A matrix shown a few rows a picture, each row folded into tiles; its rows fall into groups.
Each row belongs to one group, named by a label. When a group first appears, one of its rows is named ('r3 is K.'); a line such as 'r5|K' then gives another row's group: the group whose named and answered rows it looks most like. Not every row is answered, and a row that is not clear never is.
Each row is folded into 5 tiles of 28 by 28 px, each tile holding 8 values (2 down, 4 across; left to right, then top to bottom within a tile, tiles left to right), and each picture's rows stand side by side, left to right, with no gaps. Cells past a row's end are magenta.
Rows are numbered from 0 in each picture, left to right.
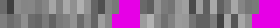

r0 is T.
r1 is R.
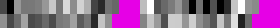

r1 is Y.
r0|T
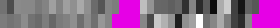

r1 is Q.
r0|T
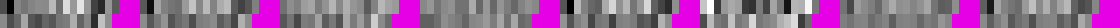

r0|T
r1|T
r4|T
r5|Y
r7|T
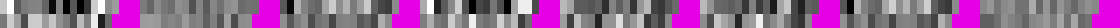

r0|Y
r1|R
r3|Y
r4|Q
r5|Q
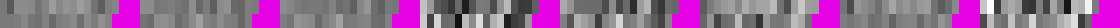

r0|T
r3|Q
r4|Q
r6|T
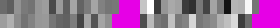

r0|R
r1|Y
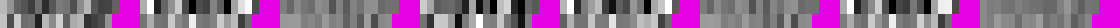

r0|Q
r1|Y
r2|R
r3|Q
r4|Y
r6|Y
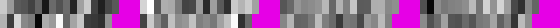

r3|T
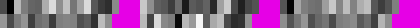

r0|T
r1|Q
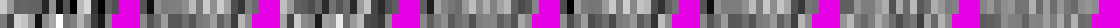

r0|Q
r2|Q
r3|T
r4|T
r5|T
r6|R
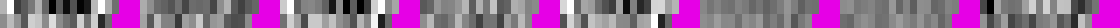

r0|Y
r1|Q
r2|Y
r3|R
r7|T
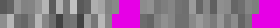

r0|R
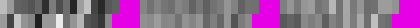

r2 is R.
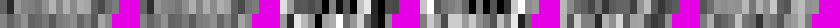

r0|T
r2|Q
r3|Y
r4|Q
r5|R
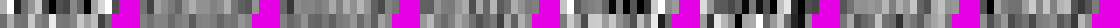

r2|T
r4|Y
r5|Q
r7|T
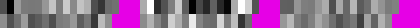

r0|T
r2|R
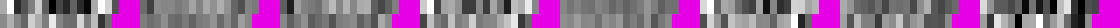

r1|T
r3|Y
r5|Y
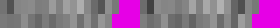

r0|T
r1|T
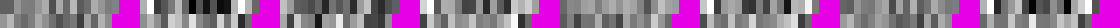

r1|Y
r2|Q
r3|Y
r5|Y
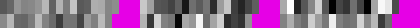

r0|R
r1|Q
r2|Y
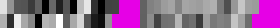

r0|Q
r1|R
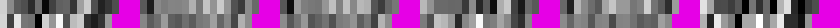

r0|Q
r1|T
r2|T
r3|Q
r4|T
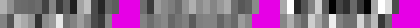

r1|T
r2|Y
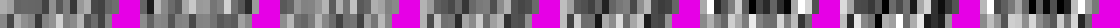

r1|T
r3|Q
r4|Q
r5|Y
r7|Y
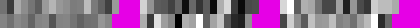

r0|T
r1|Q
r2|Y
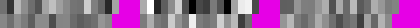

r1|Y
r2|R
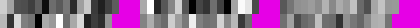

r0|Q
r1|Y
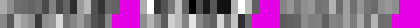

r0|Q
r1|Y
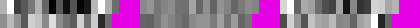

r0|Y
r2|Y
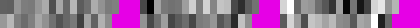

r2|Y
